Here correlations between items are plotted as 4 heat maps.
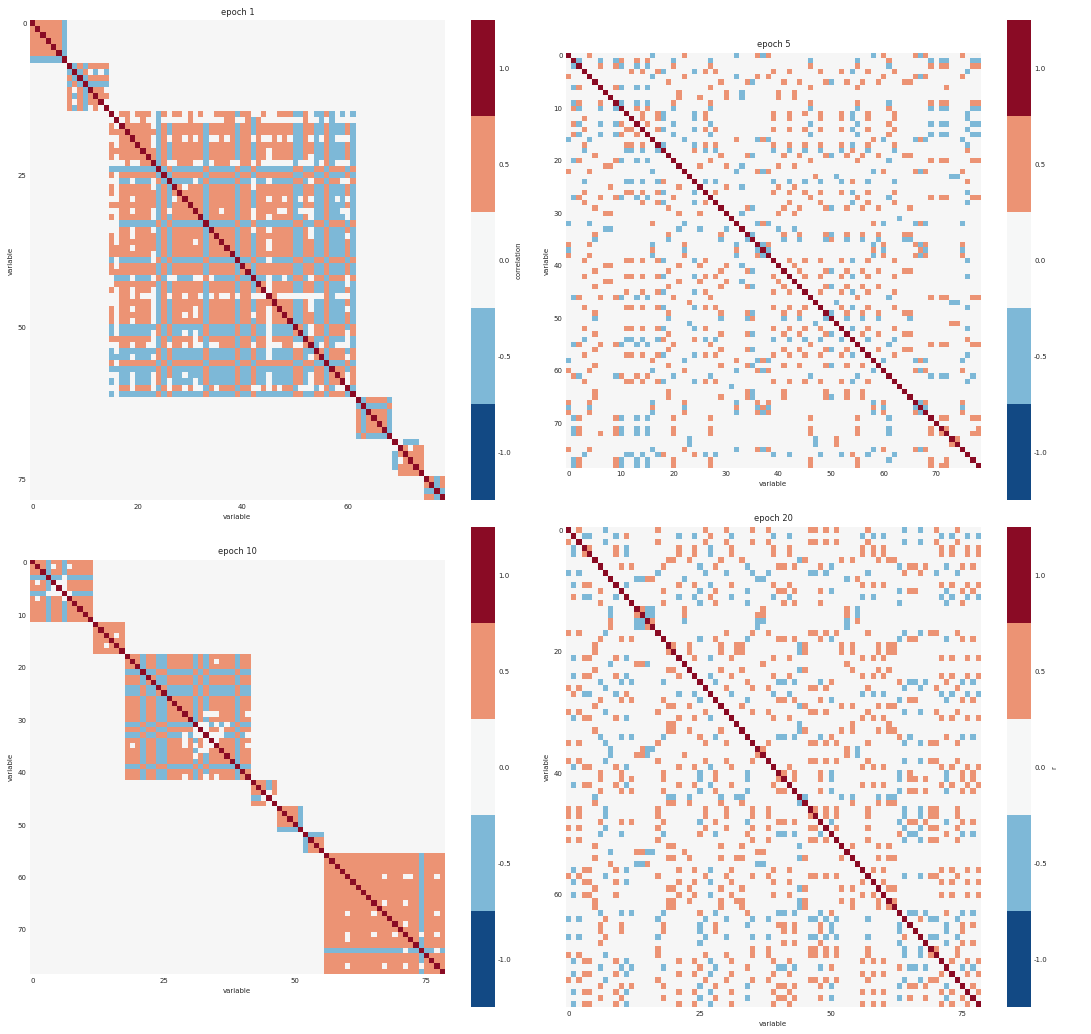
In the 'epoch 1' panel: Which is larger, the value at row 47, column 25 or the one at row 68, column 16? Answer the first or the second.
the first
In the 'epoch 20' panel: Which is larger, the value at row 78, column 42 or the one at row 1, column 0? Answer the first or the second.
the first
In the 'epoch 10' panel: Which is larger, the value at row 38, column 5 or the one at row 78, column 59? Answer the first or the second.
the second
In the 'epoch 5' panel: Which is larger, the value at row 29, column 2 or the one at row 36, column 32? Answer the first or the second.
the first
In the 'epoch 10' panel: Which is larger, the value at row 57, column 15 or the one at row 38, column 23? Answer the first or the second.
the second
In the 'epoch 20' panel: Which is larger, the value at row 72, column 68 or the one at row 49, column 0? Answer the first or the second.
the second
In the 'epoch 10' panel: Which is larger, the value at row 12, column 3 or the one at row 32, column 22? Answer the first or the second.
the second
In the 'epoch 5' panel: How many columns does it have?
79
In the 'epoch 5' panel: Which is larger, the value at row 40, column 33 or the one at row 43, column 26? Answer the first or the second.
the second
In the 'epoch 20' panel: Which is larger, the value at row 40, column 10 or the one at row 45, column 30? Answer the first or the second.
the first
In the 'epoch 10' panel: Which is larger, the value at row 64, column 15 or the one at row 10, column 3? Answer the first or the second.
the first
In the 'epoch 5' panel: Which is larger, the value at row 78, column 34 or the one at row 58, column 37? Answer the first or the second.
the second
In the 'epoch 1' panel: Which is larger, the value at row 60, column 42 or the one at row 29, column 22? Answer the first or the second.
the second
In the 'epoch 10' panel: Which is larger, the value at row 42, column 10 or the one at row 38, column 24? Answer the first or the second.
the first
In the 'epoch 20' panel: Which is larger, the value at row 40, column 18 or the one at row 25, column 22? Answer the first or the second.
the first
